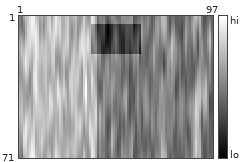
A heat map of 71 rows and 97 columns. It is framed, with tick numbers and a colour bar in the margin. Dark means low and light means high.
On average the colour sits 60% of the way up the scale. The ninth with the lowest average is the top middle. The histogram is bell-shaped. A vertical seam about 40% of the way across splits the table, and the left part is higher. In the top middle lies a patch that is lower than the rest.
